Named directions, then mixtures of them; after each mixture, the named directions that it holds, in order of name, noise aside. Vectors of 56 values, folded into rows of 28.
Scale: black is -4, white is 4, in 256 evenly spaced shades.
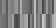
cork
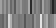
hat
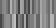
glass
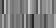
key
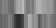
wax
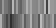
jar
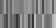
cork, jar, key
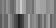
wax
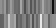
glass, hat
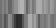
wax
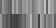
jar, wax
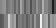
glass, hat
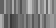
jar, key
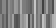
cork
